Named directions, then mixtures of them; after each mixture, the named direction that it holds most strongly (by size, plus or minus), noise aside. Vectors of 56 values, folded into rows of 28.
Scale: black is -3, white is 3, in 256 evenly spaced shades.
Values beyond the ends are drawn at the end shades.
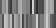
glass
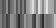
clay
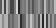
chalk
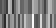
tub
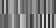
chalk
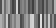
chalk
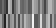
tub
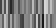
chalk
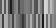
chalk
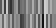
chalk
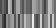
tub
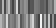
chalk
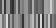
chalk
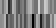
tub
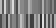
chalk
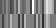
glass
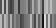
chalk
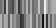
chalk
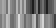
clay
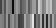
tub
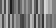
chalk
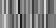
chalk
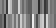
tub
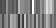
glass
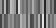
chalk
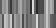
glass
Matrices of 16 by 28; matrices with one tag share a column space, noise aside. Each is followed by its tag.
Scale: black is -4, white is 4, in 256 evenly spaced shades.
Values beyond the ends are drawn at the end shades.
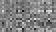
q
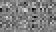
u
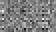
q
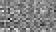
q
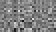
q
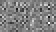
u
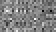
q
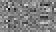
u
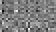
q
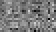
q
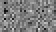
q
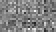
q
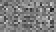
u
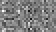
q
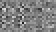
u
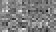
q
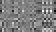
q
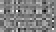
q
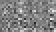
q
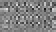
u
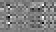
u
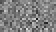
q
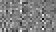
q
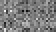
q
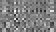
q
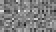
q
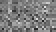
q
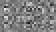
u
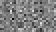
q
